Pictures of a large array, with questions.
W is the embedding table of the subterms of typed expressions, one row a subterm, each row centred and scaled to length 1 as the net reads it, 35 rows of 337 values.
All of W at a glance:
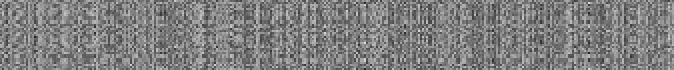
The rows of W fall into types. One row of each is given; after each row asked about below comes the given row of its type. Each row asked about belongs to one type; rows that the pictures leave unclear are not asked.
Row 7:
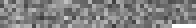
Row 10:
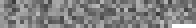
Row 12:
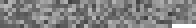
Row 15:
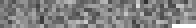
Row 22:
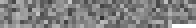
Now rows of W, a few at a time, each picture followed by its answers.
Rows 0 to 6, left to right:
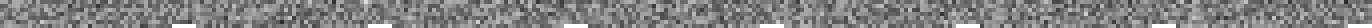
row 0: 22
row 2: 7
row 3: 7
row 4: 10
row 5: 22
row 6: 22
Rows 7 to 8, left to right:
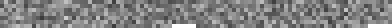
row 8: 12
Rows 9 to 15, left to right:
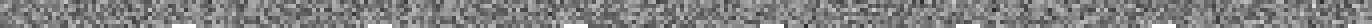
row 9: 12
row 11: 10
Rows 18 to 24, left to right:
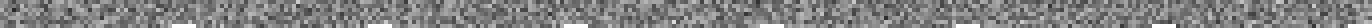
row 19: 10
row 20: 10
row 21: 7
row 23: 22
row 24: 15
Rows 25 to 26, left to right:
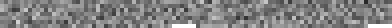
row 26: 22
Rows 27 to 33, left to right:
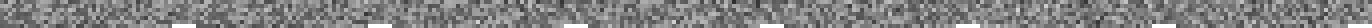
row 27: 12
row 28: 12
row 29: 7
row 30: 7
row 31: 7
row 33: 12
